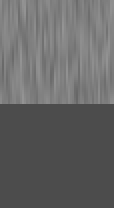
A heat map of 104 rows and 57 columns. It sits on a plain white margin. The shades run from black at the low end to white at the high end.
It is made of 2 by 1 panels. Panel 1,1: middling, streaked downward, faint in contrast. Panel 2,1: low, flat.
